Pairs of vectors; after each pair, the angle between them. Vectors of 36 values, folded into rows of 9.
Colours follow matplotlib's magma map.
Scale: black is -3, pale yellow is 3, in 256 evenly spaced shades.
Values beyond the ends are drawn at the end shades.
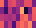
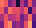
orthogonal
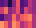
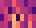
partly aligned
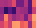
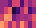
partly aligned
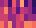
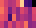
partly aligned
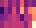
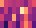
orthogonal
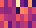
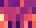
orthogonal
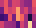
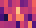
nearly parallel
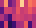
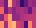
nearly opposite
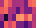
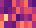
nearly opposite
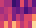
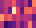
partly opposed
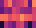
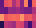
nearly parallel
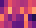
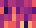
partly opposed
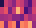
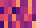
partly opposed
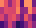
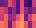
nearly opposite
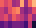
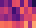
nearly opposite
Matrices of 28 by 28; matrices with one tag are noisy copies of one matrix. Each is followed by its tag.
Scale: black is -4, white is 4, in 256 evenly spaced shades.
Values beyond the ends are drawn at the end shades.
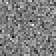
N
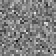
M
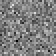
M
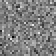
N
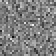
N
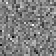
N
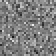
N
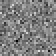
M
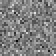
M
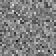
M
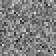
M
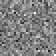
M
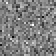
N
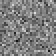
M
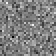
N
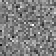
N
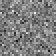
M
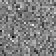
N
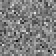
M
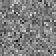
M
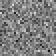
M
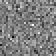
N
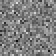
M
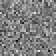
M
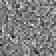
N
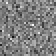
N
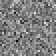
M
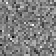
N
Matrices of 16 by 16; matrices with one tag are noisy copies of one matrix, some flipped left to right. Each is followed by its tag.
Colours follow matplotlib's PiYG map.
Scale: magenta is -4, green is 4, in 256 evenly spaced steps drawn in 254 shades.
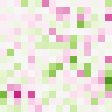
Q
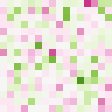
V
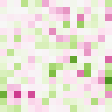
Q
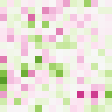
Q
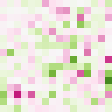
Q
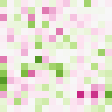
Q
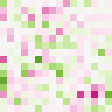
Q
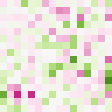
Q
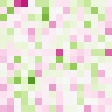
V
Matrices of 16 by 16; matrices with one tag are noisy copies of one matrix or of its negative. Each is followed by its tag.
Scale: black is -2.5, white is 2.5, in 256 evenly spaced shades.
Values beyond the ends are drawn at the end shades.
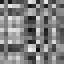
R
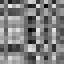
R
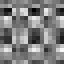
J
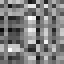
R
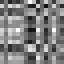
R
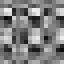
J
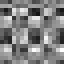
J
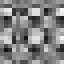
J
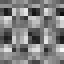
J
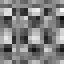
J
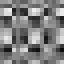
J
